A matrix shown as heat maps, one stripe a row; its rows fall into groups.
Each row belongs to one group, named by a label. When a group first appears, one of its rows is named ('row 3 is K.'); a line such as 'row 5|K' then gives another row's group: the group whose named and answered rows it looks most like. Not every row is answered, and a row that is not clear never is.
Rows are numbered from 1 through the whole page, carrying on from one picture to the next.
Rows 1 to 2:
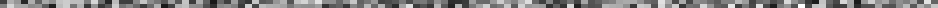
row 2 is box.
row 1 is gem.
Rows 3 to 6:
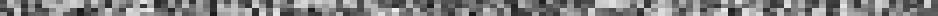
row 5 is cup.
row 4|gem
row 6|cup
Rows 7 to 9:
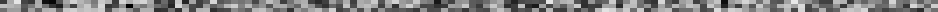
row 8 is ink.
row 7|ink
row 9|gem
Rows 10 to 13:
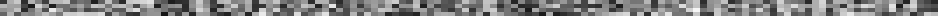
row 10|cup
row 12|cup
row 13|gem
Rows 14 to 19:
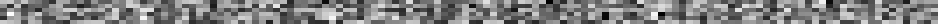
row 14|box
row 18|cup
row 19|ink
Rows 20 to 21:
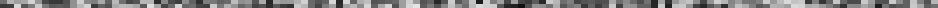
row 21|ink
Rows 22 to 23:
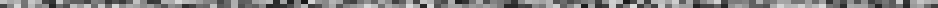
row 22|box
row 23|ink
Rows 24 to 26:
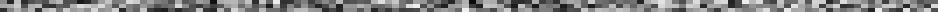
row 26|gem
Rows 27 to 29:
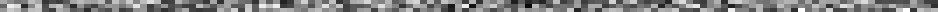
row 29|box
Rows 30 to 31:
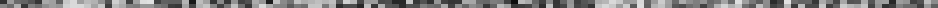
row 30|gem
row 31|gem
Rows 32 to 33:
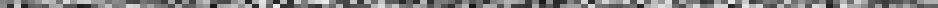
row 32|gem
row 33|cup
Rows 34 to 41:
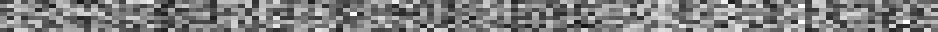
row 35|box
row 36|gem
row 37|gem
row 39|box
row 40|ink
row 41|gem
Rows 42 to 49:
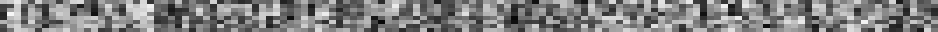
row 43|cup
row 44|cup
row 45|cup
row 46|gem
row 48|gem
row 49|gem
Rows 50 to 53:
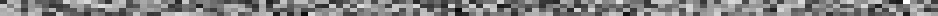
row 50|gem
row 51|ink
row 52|cup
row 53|box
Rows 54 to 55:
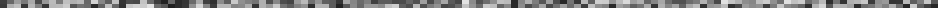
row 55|cup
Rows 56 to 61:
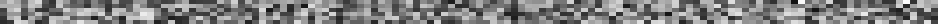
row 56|box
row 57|box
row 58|gem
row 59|ink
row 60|cup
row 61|gem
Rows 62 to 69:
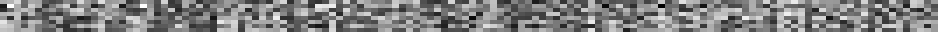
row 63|cup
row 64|gem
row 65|ink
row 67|box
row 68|ink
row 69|box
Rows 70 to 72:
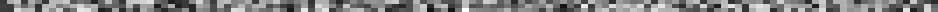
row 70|cup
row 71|gem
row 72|gem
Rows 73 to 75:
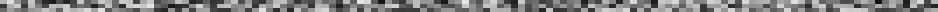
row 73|ink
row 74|cup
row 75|gem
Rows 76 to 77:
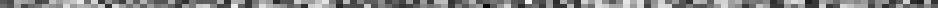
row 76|gem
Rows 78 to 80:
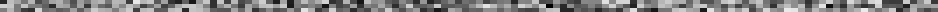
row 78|gem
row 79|box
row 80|ink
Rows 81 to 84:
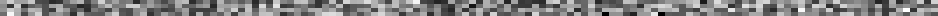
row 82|cup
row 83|box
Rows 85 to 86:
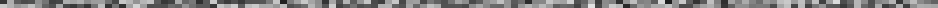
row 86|box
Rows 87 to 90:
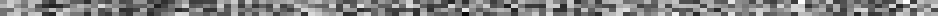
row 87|box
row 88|ink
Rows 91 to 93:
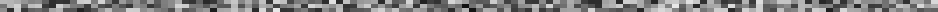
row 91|ink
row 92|box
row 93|cup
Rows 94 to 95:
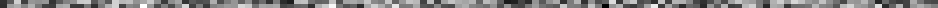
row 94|ink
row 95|cup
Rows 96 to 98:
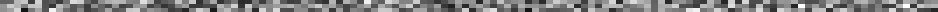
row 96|ink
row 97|box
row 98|cup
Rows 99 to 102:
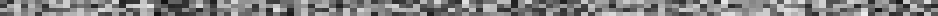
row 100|cup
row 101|ink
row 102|gem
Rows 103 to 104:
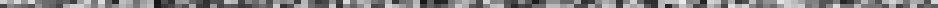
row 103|ink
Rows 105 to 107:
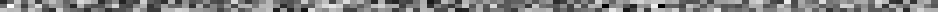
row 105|gem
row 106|cup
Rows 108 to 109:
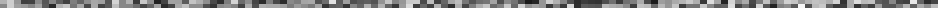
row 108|ink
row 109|box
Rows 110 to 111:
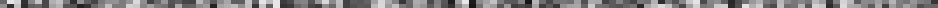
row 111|cup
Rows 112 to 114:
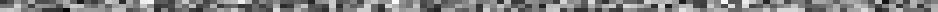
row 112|cup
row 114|ink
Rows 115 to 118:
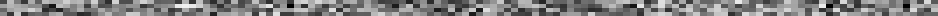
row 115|gem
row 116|box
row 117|ink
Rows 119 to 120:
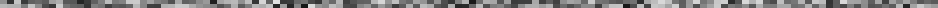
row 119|cup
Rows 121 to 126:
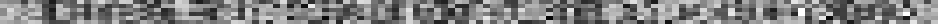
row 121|ink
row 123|box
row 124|box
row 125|box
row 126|ink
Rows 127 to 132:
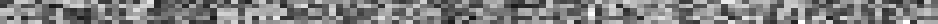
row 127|gem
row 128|ink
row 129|box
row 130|box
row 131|cup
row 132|box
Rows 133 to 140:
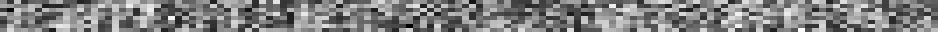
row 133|cup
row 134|ink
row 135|gem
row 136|ink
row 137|gem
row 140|box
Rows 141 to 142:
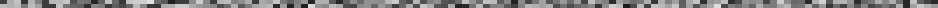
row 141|cup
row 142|box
